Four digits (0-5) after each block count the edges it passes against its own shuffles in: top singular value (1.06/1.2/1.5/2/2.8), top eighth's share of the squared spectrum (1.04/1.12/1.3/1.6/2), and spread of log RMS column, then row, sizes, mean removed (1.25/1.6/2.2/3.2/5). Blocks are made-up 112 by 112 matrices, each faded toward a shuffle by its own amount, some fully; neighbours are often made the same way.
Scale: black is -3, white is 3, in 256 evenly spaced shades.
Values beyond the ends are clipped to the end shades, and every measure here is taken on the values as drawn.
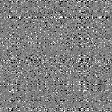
5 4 2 3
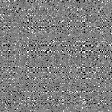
5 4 2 3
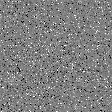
2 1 0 0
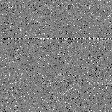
4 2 0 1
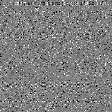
4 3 1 2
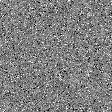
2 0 0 0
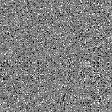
4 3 2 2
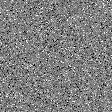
1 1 0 0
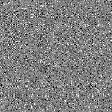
4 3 1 2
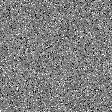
2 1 0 0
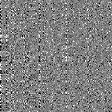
4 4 3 2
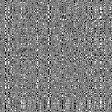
5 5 4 3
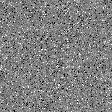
2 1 0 0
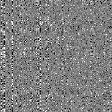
4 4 3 2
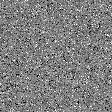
1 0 0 0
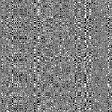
5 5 4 3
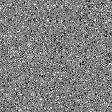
3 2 0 1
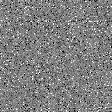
3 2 0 1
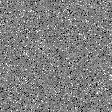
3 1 0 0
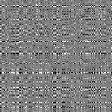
5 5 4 4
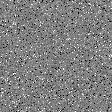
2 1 0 0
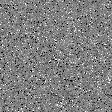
1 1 0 0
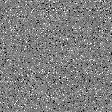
3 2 0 1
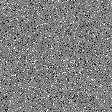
0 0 0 0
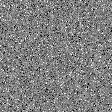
0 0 0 0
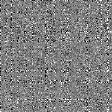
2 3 4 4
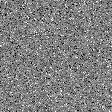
0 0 0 0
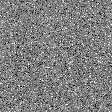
0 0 0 0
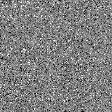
1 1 2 2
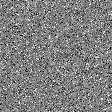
0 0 0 0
